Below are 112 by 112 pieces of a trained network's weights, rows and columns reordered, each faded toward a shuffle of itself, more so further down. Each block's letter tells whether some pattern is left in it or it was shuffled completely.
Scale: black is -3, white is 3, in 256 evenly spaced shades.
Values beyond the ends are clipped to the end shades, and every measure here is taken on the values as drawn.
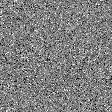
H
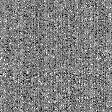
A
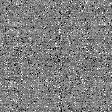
A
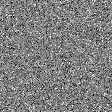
H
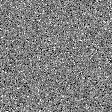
H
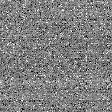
A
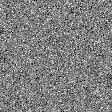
H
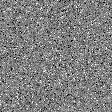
H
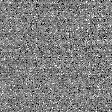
A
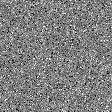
H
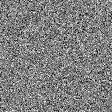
H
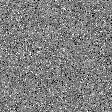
H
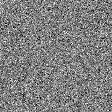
A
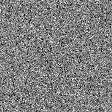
A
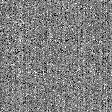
A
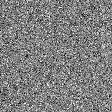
H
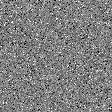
H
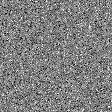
H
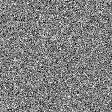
A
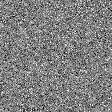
A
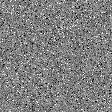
H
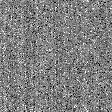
A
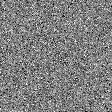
H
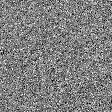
H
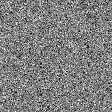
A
